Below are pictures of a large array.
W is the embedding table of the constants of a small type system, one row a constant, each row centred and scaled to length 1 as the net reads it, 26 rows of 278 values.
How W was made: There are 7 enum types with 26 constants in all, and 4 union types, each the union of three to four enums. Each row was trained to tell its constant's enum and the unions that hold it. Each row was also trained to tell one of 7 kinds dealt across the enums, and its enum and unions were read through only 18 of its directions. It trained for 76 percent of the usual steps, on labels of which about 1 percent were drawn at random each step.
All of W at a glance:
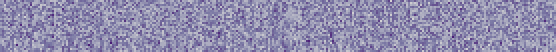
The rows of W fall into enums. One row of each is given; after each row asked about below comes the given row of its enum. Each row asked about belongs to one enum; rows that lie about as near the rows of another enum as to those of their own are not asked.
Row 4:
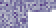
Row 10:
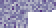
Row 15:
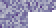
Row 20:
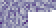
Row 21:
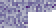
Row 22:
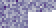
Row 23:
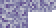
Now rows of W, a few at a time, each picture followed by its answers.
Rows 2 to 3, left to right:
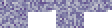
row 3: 15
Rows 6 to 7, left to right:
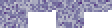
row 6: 10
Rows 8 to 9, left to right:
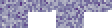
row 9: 21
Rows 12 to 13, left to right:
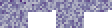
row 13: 21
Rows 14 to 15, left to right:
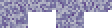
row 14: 15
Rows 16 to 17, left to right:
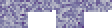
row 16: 4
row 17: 23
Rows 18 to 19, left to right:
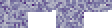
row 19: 21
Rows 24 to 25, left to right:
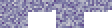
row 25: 20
